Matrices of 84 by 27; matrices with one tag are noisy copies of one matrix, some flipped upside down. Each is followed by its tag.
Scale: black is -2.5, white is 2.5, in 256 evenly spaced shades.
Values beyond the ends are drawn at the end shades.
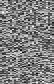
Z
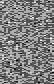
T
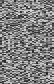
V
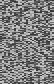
T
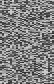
Z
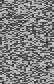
V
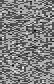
V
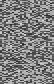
V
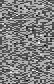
V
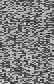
T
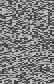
Z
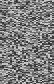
Z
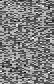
T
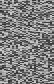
Z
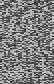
T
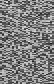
Z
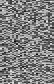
Z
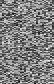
V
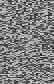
Z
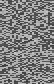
Z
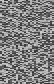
Z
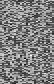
T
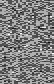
Z
